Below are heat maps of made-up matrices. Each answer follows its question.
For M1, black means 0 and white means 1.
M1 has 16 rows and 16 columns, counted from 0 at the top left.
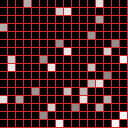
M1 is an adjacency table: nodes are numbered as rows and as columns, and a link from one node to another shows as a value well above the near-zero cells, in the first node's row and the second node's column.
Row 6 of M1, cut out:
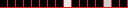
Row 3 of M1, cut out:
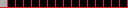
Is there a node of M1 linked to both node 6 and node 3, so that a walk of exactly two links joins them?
no
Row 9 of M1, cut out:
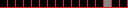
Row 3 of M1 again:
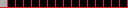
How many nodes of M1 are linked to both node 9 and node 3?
0
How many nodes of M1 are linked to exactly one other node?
4
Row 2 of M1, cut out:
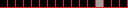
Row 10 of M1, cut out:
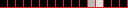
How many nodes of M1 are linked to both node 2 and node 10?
1
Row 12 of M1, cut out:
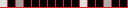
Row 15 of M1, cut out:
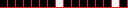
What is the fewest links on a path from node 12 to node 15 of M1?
6
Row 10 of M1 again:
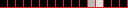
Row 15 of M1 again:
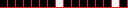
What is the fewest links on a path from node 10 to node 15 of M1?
5
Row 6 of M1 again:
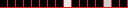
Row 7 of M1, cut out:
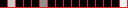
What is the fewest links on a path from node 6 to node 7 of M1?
3
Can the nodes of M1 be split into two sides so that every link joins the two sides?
yes
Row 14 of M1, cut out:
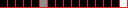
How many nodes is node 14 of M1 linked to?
2
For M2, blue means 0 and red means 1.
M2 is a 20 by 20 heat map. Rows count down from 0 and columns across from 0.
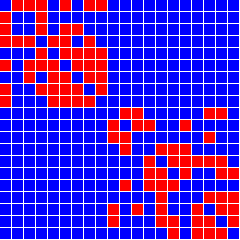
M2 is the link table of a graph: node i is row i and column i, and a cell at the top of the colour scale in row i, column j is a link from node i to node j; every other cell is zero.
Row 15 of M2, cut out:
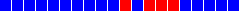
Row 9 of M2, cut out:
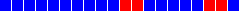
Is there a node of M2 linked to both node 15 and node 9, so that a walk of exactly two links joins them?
yes
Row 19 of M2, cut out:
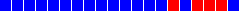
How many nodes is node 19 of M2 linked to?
4
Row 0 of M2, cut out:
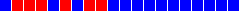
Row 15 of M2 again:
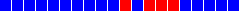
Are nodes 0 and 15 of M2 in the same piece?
no
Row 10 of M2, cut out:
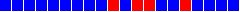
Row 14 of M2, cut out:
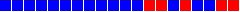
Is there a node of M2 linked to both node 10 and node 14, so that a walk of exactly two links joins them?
yes
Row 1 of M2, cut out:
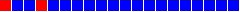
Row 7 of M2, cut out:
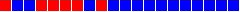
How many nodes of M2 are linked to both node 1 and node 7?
2
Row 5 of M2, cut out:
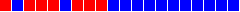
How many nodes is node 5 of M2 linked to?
7
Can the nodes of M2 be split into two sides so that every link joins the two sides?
no
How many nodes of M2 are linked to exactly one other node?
0
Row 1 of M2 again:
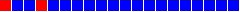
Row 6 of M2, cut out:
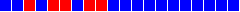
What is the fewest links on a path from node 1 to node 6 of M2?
3
